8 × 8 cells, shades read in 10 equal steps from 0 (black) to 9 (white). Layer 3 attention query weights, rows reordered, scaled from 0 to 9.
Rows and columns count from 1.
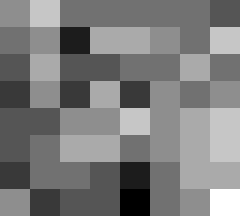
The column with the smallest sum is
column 1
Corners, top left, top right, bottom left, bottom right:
5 3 5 9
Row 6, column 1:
3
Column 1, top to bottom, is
5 4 3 2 3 3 2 5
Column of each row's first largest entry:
2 8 2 4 5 8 7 8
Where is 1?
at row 2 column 3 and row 7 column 5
